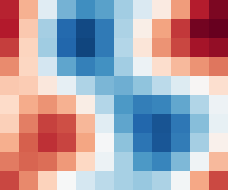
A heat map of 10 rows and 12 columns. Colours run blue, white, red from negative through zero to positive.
There are no regular stripes. The top right is the ninth with the highest average. On average the colour sits 50% of the way up the scale. There are no lone odd cells. No overall slope runs across the table. The top middle is the ninth with the lowest average.
